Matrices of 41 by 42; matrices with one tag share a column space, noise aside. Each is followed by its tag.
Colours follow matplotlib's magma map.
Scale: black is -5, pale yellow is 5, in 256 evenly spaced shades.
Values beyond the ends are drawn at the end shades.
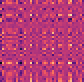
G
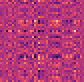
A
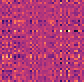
A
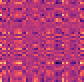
G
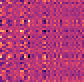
A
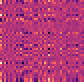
G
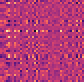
A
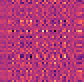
A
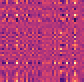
G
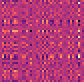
A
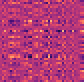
A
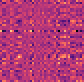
A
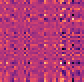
G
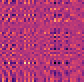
G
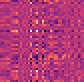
A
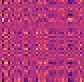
G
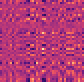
G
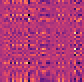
G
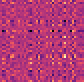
A
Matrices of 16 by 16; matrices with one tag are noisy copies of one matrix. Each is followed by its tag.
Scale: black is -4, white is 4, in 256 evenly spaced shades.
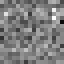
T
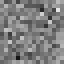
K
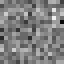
T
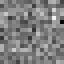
T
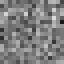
T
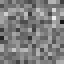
T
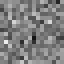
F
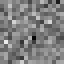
F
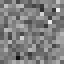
K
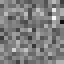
T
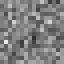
F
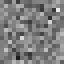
K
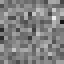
T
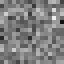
T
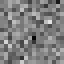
F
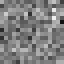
T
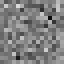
K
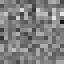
T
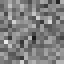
F
